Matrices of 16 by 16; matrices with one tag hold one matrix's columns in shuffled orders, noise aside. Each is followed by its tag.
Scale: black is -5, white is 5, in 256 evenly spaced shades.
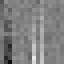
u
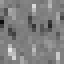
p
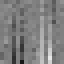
u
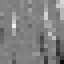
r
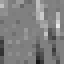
r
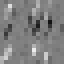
p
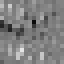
p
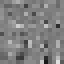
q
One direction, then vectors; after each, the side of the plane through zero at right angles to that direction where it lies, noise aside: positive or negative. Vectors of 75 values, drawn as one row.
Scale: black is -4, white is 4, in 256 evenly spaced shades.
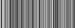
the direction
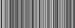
positive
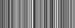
negative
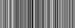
positive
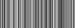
negative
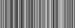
positive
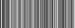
negative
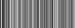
negative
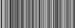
positive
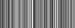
negative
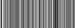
positive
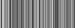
positive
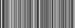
negative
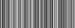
negative
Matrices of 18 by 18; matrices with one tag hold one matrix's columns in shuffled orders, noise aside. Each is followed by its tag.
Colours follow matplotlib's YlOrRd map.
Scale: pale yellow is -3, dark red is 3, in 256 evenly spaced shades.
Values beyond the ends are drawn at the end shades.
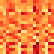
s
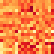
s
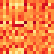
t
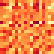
t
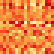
t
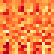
s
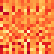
s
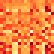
s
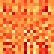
s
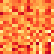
s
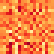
s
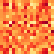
t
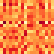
t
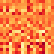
s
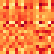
t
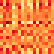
t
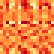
t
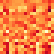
s
